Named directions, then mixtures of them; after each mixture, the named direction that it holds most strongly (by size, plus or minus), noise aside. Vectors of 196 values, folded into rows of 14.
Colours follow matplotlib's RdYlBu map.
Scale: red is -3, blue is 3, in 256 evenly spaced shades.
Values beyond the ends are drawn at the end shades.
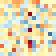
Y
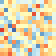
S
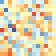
S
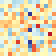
Y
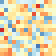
S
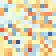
S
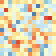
S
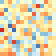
S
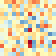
Y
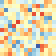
S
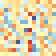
Y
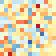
S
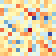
S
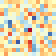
Y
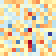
Y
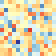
S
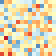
S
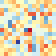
S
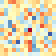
Y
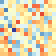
S
